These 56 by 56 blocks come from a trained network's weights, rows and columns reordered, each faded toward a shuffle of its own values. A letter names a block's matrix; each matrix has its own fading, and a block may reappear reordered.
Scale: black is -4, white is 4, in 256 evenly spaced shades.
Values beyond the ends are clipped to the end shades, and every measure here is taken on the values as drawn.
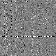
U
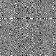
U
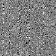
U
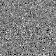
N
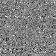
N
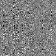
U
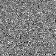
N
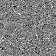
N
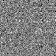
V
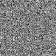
V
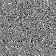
N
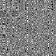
U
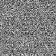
V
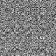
V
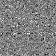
N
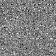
N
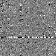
U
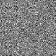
V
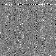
U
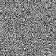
V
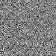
V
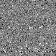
N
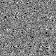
N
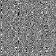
U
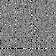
U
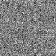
V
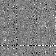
U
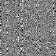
U
